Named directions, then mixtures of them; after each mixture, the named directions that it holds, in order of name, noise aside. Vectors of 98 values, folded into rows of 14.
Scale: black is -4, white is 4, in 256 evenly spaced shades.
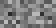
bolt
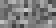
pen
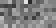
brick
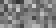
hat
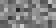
hat, pen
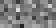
hat, pen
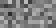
bolt, brick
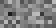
bolt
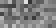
brick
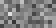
bolt, hat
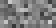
bolt, pen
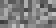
pen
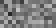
bolt, hat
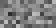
bolt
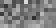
brick, hat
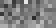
brick, hat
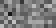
bolt, hat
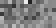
brick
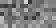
brick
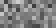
hat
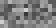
brick, pen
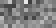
brick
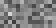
bolt, hat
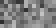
hat, pen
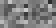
brick, pen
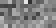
brick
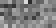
brick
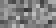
pen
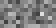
bolt, hat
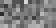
brick, hat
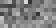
brick
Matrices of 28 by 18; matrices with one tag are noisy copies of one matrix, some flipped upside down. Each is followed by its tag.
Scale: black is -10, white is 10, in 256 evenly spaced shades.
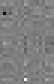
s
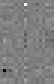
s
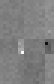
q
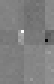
q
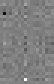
s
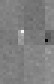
q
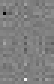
s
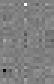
s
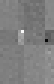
q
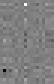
s
